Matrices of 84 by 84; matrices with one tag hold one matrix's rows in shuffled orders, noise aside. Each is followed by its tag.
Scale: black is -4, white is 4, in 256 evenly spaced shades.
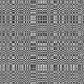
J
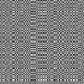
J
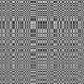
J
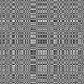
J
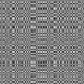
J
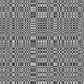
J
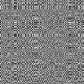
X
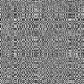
X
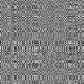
X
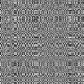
X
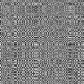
X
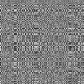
X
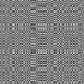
J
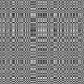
J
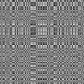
J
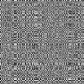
X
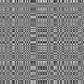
J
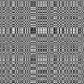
J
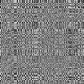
X
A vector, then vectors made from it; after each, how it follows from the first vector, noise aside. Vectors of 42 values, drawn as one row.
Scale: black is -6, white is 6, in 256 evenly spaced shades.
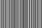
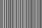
wrapped around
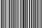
scaled up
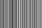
wrapped around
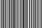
scaled up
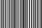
scaled up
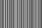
wrapped around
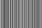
wrapped around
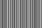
wrapped around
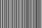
wrapped around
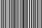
scaled up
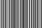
scaled up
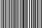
scaled up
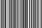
scaled up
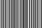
scaled up
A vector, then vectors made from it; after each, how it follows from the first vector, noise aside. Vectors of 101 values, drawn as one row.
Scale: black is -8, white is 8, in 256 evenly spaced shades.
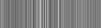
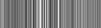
scaled up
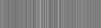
shrunk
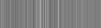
shrunk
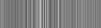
copied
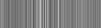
copied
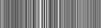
scaled up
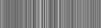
copied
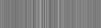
shrunk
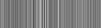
copied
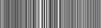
scaled up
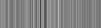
sign-scrambled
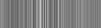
copied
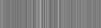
shrunk
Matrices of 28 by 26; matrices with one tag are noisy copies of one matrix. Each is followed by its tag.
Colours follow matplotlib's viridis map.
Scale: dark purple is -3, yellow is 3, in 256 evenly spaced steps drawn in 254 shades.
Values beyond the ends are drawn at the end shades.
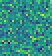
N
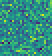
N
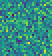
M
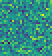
N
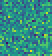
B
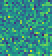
B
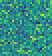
N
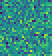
B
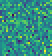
M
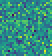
M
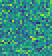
N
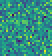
M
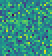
M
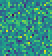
M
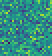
N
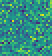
N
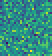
B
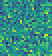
B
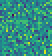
M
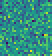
B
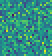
M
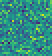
N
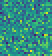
B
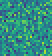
M
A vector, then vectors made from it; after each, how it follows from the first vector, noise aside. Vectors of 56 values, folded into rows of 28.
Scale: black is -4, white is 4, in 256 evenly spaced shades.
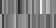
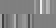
partly zeroed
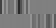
partly zeroed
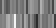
reversed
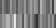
reversed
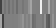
partly zeroed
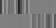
partly zeroed
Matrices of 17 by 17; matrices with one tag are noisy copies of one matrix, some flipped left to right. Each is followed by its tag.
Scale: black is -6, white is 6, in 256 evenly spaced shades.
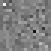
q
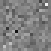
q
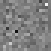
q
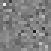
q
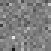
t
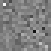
q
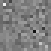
q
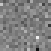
t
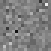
q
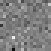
t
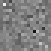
q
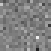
t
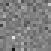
t
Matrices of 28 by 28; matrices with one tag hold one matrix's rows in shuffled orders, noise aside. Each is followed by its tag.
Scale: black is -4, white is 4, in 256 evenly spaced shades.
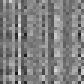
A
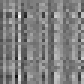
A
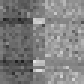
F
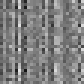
A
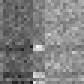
F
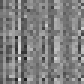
A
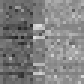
F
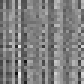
A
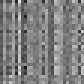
A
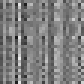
A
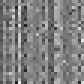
A
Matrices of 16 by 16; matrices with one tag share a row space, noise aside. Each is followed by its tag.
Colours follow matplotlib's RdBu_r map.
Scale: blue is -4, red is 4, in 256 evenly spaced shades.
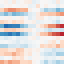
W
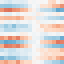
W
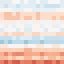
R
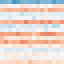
R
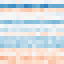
R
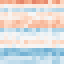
R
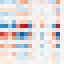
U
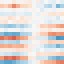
W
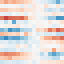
W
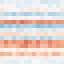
R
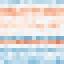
R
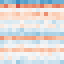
R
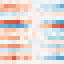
W
